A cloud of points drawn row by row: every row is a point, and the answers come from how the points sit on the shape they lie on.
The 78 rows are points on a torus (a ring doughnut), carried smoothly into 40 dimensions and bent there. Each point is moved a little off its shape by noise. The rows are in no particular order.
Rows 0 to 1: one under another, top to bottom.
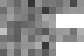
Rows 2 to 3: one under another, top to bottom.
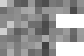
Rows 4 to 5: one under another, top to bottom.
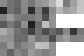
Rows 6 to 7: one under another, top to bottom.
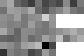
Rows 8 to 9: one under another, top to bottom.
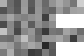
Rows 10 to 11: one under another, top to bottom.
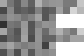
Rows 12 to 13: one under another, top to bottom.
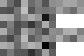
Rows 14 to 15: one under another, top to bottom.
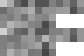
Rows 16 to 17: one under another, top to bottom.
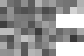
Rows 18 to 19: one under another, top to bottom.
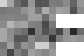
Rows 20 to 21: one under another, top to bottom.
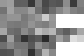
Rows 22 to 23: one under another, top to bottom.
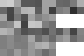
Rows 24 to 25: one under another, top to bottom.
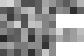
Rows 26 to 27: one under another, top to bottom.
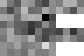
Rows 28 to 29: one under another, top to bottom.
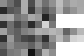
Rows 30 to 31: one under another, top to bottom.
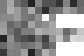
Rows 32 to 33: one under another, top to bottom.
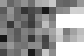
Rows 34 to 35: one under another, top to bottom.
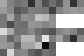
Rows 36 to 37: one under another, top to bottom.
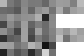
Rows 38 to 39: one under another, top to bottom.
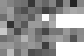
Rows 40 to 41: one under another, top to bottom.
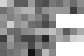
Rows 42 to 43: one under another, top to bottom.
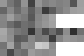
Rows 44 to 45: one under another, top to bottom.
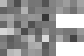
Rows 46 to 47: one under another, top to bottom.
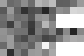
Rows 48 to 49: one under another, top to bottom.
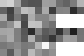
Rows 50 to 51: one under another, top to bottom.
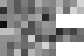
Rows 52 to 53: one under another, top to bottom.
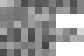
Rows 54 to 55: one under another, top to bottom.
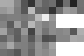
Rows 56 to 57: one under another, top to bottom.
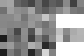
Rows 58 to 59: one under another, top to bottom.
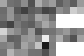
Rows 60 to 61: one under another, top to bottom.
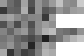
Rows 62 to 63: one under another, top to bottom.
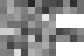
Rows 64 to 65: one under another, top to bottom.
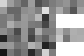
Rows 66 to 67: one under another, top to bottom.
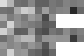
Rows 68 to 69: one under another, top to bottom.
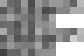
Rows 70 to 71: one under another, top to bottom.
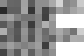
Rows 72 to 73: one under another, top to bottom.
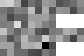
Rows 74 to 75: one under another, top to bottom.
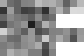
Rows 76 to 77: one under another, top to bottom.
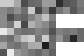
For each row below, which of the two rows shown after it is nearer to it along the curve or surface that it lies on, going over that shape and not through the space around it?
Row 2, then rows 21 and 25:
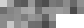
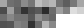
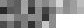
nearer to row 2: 25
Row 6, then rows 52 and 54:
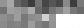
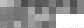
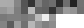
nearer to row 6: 52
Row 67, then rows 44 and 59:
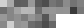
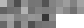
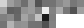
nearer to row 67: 44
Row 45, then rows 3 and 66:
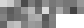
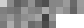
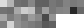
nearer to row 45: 3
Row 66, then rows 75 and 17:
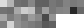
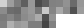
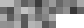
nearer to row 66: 17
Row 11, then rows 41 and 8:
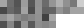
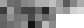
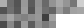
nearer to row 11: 8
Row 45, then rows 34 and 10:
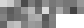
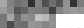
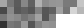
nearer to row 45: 34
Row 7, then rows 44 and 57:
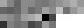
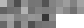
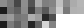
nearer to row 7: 57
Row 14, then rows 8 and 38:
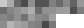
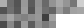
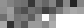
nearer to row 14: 8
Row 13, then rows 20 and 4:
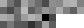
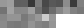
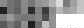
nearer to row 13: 4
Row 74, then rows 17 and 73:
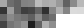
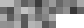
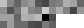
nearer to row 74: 73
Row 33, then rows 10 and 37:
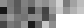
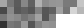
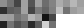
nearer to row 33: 37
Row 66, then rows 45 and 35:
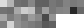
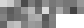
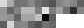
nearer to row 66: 35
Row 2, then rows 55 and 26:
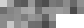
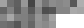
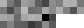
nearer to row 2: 26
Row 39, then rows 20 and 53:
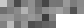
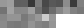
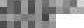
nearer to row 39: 53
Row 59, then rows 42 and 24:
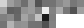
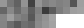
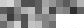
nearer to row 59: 24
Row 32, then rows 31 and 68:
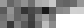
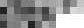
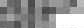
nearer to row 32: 31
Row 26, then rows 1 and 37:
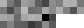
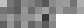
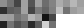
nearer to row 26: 37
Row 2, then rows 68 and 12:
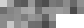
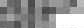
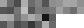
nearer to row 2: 12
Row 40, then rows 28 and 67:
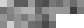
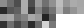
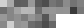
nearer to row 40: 67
